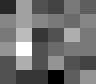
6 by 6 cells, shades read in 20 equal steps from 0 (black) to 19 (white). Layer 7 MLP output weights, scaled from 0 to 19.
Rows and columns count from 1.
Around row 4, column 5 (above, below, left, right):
13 6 8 9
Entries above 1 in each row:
6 6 6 6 6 5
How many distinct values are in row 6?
5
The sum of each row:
42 59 55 62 47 32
